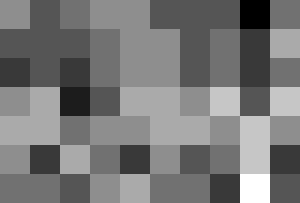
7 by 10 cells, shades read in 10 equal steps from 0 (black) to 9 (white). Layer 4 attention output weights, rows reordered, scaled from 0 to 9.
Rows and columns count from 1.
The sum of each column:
30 27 23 30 34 34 27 29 30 31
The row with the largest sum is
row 5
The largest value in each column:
6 6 6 5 6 6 6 7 9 7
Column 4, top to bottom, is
5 4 4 3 5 4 5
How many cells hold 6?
10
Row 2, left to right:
3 3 3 4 5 5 3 4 2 6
